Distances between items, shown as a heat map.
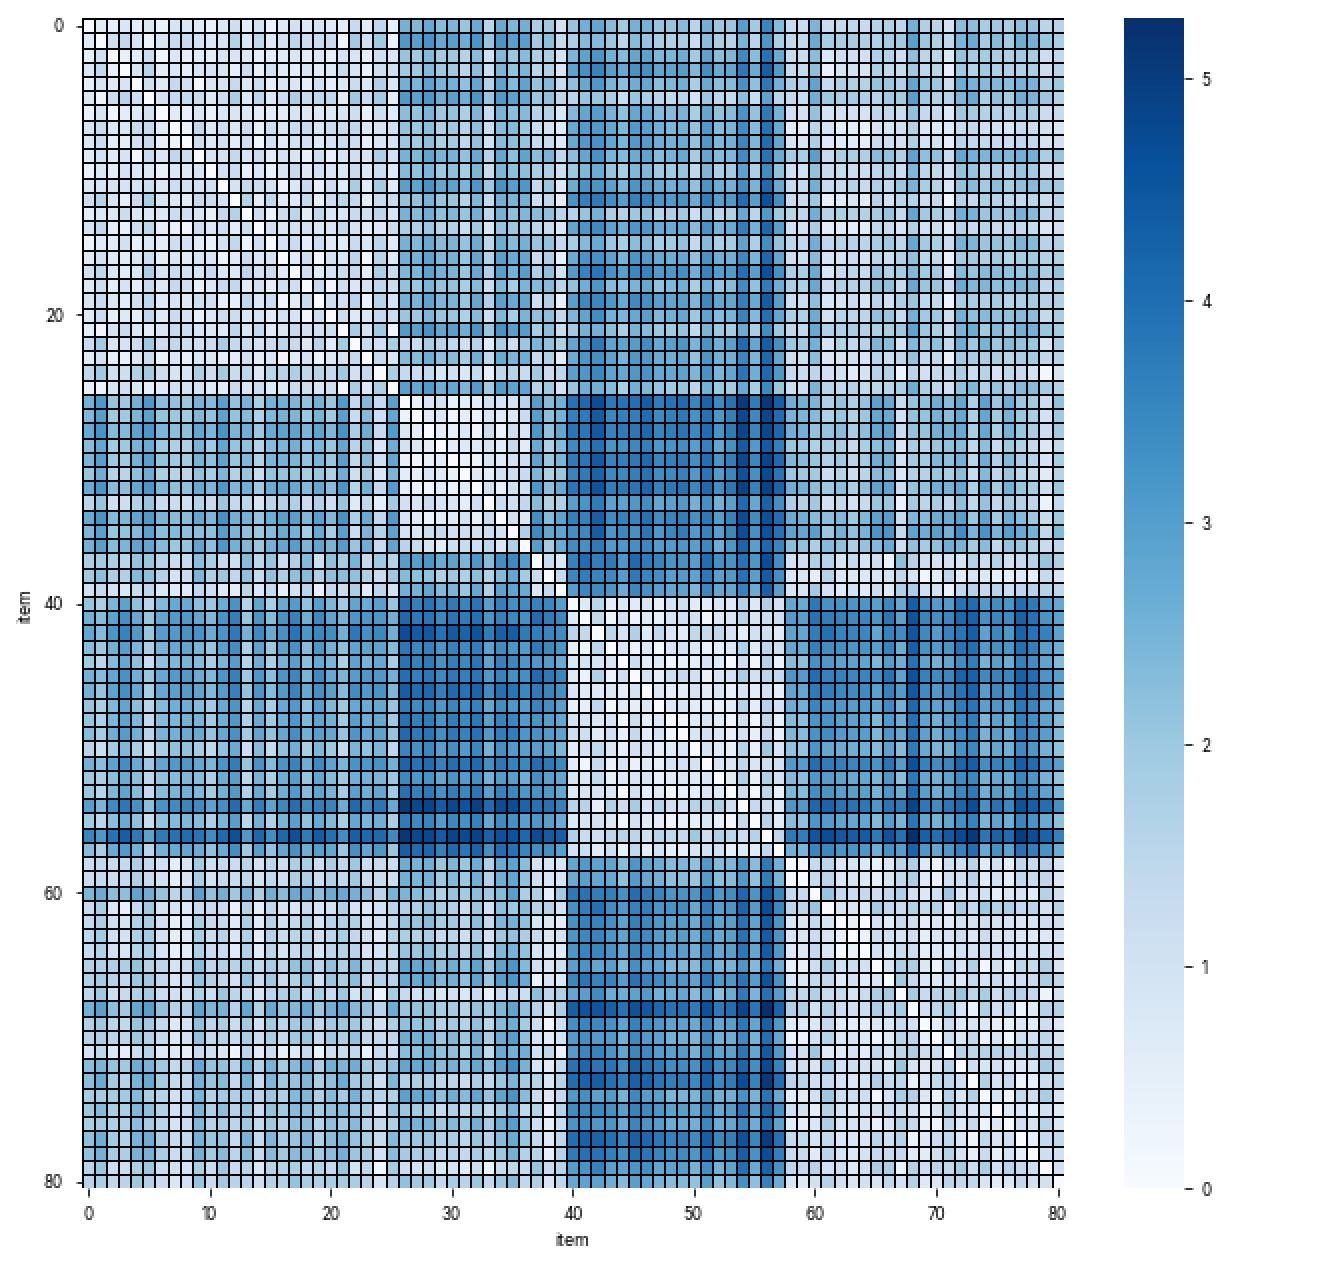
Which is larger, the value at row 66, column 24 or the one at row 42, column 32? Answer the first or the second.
the second
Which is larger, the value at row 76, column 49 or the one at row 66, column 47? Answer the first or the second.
the second
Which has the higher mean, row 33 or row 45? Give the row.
45
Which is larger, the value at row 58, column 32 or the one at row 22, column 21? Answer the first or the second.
the first
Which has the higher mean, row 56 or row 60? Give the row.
56
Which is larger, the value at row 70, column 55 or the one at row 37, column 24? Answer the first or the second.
the first
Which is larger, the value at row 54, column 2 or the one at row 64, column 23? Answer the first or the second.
the first
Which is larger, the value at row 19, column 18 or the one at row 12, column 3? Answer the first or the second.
the first
